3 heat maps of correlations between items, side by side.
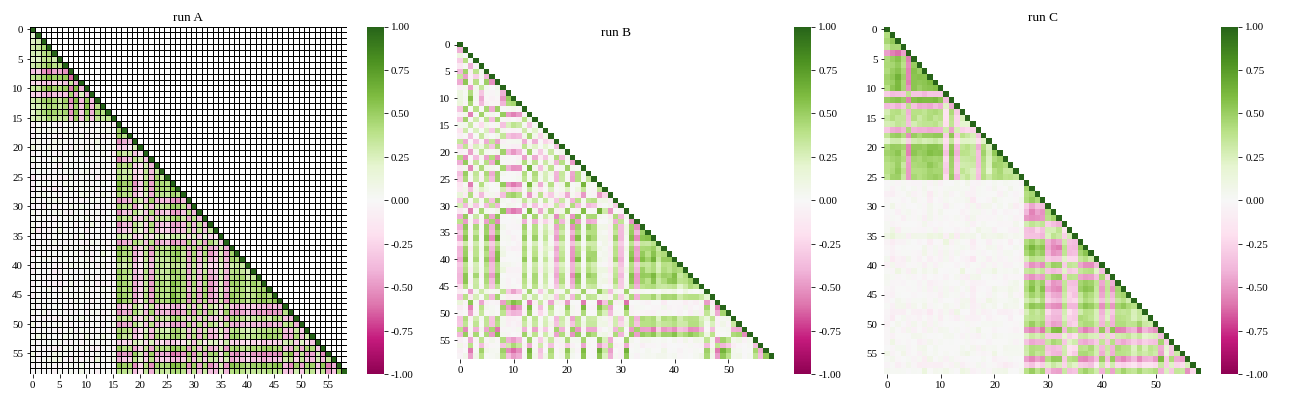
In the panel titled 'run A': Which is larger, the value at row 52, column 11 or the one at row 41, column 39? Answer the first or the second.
the second
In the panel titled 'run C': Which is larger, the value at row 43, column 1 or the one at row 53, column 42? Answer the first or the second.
the second
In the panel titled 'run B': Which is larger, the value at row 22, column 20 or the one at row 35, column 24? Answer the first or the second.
the second
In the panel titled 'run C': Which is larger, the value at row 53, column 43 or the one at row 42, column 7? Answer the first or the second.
the second
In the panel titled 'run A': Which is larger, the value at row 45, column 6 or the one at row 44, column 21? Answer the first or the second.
the second
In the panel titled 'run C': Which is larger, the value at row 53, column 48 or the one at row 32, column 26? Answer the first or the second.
the first
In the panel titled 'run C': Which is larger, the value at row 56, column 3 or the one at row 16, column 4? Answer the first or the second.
the first
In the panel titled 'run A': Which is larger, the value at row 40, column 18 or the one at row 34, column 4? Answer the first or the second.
the first
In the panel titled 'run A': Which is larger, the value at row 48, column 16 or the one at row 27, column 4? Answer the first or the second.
the second
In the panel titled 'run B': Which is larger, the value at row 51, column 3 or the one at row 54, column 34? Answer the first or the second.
the second
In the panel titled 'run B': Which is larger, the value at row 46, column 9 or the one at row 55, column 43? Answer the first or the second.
the second
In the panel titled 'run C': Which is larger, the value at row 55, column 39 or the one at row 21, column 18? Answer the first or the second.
the second
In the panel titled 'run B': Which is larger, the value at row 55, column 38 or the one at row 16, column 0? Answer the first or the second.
the first
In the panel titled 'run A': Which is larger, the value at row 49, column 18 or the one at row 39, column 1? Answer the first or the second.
the first
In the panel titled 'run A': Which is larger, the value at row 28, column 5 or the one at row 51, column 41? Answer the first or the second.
the second
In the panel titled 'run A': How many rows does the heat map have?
59
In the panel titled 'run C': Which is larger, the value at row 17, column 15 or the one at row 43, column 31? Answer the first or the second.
the first
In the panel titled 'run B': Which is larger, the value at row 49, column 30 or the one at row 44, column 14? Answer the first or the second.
the second
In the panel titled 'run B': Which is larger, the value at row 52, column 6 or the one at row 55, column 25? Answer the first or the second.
the second
